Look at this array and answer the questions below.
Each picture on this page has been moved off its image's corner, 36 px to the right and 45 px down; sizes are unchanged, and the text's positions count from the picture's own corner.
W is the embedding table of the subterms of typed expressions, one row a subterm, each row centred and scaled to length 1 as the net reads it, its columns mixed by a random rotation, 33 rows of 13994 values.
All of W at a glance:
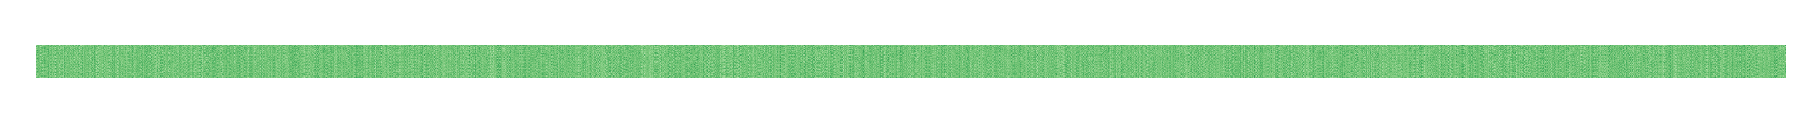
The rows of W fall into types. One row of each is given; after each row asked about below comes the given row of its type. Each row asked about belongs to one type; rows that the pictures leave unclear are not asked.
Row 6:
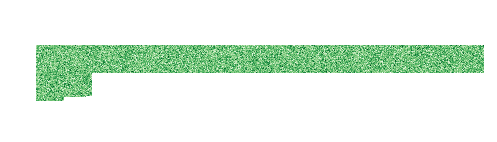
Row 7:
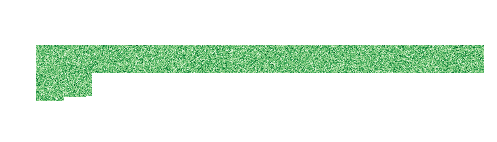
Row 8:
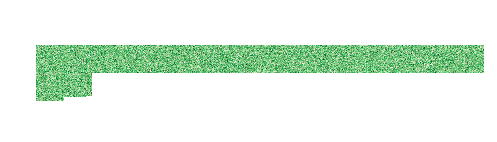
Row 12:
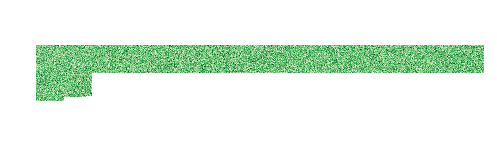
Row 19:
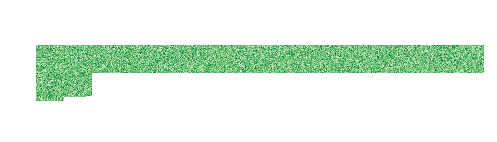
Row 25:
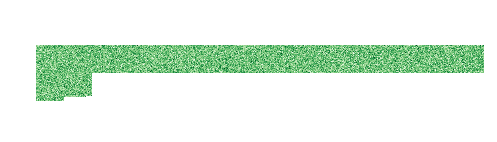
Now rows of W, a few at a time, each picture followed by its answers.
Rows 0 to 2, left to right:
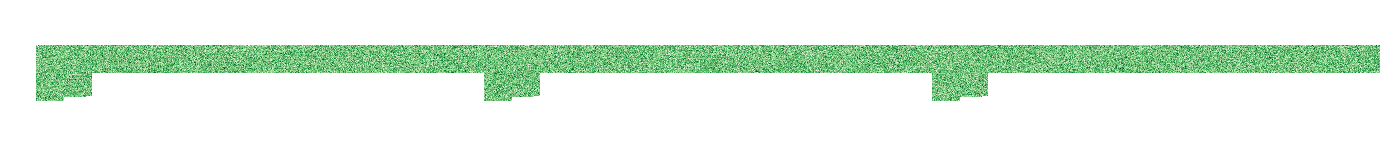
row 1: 6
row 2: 25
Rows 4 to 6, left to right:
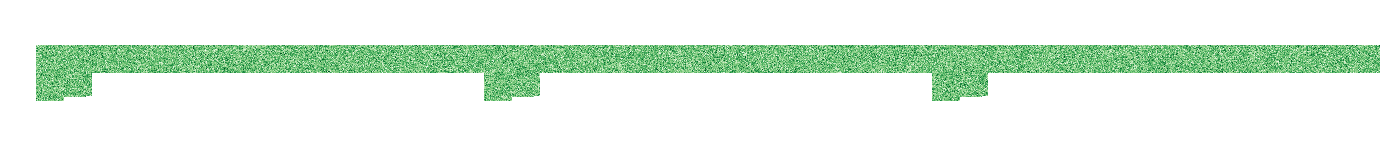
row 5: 7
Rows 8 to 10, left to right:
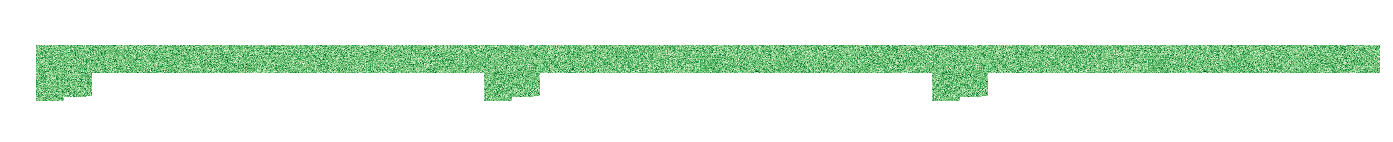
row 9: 6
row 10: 6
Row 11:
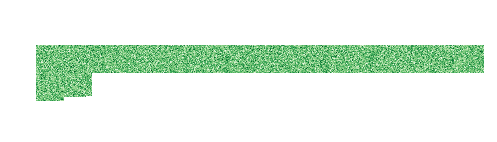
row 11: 8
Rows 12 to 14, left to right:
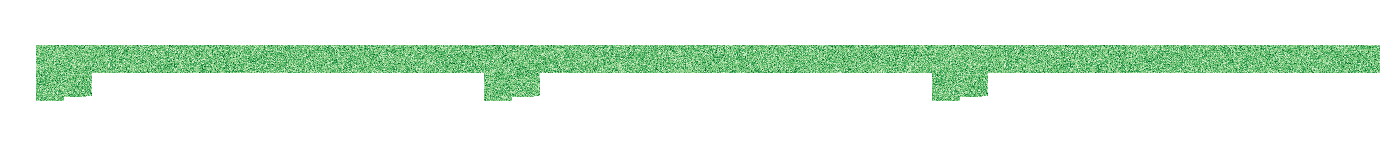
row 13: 7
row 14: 12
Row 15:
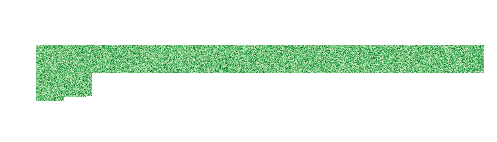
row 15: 25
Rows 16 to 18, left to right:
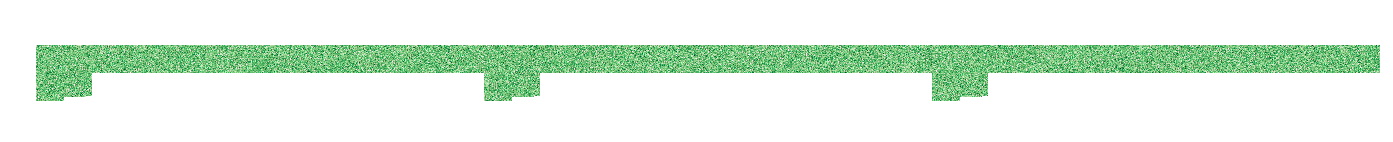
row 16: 6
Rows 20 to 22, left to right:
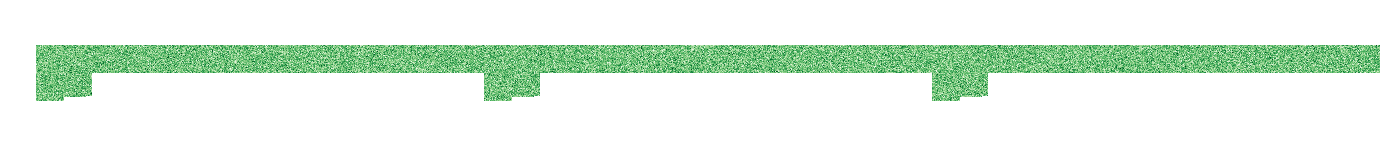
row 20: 12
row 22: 25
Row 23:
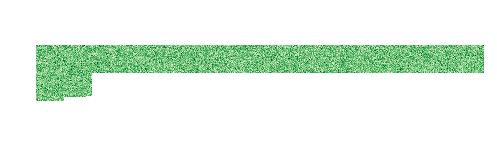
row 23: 7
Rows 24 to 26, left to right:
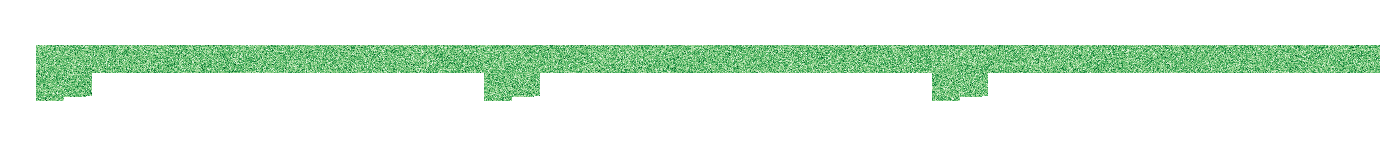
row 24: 12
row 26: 7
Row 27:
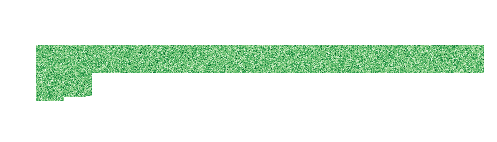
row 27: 19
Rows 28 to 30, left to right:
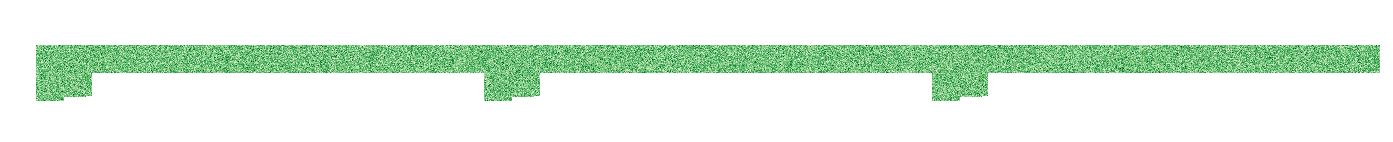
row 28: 8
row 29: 8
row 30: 25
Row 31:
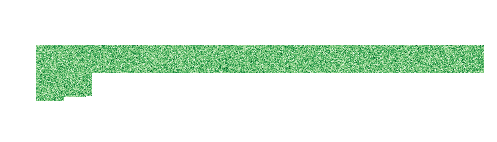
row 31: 25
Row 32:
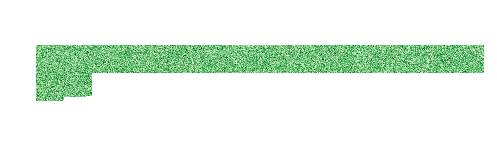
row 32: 6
